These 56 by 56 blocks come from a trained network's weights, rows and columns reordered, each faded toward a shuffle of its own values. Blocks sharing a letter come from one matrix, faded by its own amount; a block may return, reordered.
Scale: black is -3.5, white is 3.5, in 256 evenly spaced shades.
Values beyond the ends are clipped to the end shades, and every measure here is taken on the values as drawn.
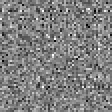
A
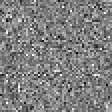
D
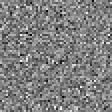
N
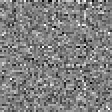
A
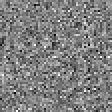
N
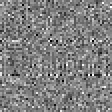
A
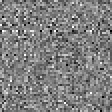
A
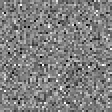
D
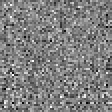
N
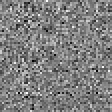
A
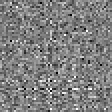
A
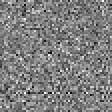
A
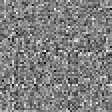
A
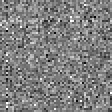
N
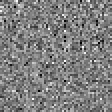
N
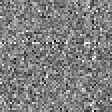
N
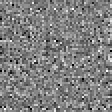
D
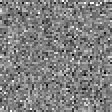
D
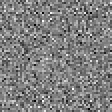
A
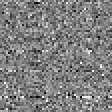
A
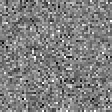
D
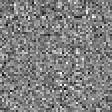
A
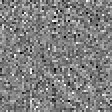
D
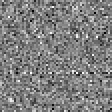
N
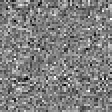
A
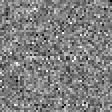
D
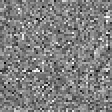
N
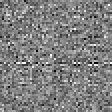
A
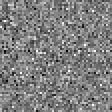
D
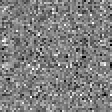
D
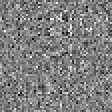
A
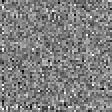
N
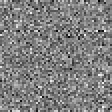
A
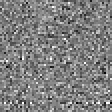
N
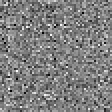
D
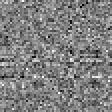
A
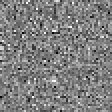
D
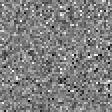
D
